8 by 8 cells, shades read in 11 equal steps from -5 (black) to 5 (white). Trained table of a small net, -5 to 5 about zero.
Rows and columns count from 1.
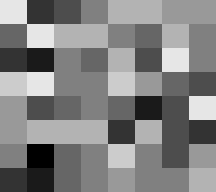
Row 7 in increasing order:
-5 -2 -1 0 0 0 1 3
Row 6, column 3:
2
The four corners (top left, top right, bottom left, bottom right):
4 1 -3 2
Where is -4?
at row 3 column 2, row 5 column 6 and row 8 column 2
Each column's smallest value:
-3 -5 -2 -1 -3 -4 -2 -3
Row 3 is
-3 -4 0 -1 2 -2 4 0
